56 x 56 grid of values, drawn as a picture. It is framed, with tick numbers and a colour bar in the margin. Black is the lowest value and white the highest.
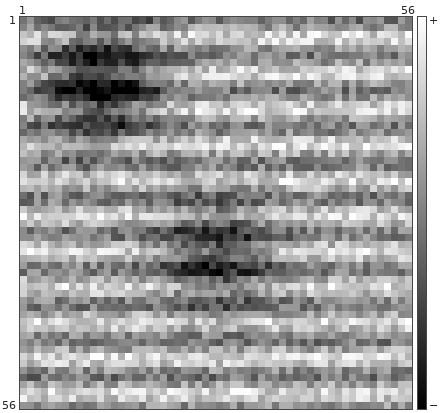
Dips: two. Ninth with the lowest average: top left. Odd rows or columns: none. Stripes: horizontal, repeating 11 times.
